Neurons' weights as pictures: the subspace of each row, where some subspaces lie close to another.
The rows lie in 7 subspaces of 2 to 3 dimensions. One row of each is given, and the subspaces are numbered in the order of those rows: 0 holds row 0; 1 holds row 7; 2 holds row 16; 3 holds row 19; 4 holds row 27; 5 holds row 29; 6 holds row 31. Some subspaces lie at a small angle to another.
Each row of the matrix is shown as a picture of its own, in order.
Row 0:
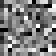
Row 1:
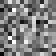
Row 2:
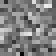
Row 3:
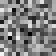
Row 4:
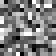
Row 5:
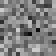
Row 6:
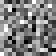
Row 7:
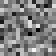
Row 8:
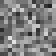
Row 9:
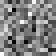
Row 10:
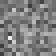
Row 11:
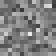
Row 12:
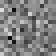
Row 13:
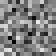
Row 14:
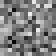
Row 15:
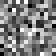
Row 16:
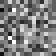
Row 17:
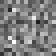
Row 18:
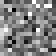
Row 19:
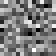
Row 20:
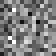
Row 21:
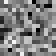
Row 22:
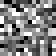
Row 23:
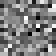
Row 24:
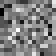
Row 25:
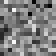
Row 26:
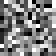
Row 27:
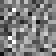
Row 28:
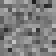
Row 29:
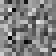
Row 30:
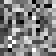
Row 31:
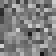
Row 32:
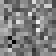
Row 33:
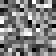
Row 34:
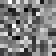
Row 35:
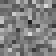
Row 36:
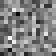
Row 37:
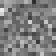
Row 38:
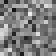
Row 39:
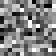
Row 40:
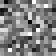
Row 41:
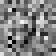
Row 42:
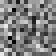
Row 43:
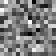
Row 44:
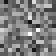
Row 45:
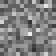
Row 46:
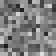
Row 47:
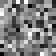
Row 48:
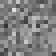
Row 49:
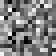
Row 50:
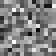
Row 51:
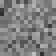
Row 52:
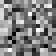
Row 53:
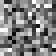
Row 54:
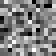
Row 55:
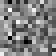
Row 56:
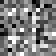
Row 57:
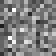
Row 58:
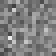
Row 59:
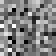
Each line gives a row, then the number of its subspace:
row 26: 6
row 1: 2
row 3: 4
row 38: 0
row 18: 0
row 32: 6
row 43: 3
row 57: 5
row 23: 0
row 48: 0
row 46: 1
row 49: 5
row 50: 1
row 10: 5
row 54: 4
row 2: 2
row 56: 5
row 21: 2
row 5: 2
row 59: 5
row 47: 6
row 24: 6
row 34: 5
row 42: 4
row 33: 4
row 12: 2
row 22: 5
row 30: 6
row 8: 1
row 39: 1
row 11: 1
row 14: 4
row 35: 1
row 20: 2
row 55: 5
